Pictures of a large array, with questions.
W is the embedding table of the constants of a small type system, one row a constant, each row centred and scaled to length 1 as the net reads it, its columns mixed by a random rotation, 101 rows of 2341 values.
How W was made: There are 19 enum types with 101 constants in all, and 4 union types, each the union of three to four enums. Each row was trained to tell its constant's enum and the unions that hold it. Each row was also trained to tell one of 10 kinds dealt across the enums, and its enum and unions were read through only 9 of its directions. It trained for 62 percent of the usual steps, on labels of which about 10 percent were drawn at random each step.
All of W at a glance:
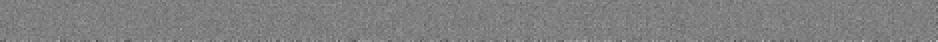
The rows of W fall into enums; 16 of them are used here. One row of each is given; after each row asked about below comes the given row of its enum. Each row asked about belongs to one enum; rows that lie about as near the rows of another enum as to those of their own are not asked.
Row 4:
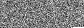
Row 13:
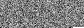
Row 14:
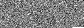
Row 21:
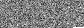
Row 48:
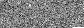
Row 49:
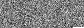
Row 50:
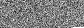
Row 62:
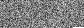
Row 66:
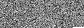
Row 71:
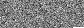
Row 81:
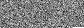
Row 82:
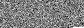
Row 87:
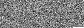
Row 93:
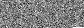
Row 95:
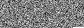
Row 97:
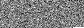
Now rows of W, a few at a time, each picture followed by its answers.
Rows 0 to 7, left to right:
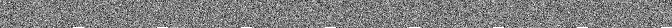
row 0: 66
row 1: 81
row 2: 13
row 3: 50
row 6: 82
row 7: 66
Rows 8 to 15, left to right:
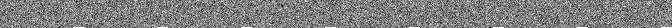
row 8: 87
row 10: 82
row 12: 81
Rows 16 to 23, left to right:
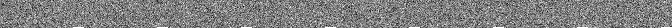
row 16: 50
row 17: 93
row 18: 71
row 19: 49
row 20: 21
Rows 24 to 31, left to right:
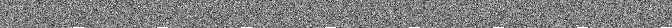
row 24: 97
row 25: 87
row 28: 14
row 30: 66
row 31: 13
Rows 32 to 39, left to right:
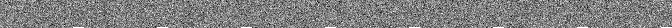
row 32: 97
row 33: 49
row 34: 14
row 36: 71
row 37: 48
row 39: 81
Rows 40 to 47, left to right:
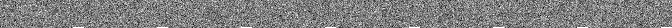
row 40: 21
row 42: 81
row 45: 48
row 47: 97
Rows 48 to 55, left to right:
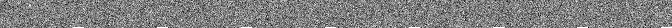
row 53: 97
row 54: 71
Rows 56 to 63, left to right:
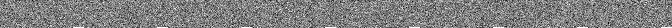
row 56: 87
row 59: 87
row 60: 87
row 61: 66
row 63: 82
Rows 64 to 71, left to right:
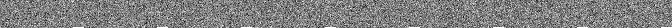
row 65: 66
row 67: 62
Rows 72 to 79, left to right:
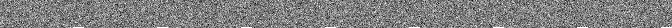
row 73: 71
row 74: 81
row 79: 21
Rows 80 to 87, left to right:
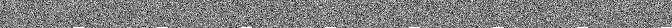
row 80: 71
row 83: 62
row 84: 49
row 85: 4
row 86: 50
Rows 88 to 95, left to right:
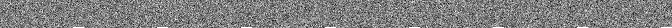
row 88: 21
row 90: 13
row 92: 97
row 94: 82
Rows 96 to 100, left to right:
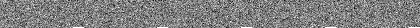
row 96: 14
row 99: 21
